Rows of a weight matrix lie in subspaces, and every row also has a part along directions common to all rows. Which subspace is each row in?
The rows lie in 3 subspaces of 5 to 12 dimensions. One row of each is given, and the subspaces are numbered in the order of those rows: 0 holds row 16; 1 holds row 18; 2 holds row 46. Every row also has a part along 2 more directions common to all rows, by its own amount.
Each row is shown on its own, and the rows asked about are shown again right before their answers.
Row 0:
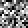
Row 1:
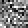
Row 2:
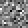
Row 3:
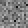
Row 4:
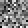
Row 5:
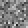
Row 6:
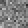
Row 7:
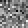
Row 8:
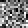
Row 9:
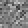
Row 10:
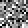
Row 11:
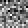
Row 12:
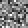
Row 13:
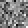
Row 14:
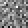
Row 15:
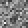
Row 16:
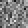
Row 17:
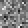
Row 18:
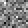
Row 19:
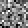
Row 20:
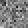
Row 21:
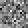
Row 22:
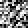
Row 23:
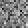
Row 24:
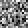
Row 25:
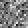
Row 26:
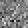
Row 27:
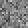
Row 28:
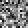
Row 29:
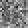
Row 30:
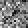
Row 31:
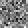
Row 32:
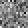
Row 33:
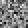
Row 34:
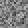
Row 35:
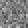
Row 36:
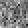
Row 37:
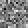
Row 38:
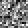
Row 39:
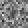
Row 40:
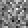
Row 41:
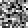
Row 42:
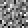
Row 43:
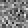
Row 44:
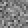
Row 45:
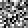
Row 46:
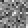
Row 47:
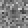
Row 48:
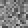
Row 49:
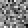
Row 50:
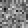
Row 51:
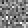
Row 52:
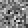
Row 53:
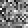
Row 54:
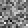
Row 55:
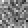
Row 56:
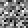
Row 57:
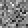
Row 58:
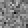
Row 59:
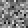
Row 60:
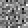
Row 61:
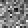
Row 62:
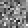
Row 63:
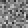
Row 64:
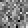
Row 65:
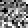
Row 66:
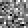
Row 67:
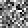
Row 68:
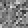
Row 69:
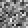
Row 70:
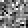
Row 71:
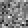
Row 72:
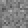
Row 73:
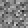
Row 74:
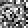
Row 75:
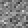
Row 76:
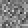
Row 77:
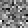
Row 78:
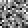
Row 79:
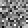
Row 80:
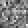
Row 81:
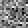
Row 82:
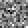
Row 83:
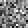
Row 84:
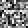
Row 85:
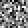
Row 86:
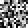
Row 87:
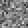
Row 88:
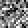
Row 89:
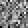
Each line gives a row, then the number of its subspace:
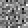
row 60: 1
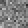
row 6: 1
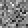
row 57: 2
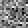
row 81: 1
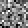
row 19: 2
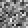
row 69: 0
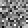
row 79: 1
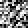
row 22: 0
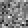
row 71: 2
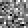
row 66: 2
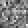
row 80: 1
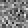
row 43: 2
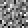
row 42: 1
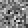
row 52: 1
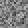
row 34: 0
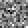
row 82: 0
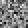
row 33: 2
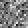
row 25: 0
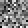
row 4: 2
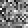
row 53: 1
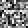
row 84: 0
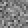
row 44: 1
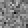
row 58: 2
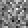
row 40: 2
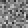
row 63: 2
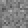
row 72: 2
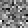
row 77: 1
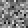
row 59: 0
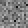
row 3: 1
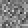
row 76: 2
